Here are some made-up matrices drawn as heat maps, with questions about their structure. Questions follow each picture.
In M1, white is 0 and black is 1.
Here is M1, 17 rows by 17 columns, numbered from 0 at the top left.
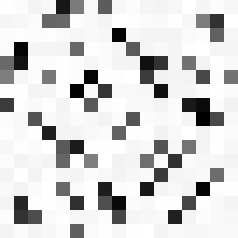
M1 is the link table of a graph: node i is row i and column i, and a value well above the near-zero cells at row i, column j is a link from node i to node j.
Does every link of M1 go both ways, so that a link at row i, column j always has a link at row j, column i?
yes
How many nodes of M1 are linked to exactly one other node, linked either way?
1
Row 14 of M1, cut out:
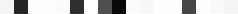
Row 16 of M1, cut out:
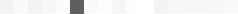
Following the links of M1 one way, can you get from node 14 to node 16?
yes
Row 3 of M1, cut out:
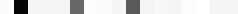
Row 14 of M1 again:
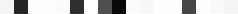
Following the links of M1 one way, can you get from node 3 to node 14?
yes
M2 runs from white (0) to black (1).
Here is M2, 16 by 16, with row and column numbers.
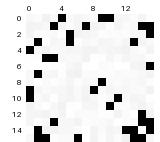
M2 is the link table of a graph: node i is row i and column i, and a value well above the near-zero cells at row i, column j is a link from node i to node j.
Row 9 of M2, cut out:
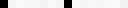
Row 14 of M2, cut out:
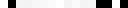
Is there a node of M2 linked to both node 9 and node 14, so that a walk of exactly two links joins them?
no
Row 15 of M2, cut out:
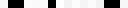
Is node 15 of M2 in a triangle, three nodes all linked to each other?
yes
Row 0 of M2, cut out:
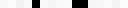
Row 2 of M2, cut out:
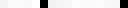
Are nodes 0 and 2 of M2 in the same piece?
no
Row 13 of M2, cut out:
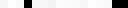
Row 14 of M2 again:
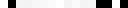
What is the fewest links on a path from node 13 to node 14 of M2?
1
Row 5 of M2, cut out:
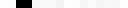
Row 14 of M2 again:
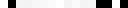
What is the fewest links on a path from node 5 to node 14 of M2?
3
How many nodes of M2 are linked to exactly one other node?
6
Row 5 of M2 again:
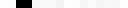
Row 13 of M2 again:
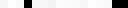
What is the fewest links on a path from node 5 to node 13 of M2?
2
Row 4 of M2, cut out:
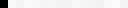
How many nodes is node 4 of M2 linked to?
1
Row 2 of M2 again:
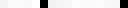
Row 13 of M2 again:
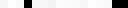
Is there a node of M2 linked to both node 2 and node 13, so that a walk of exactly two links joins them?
yes
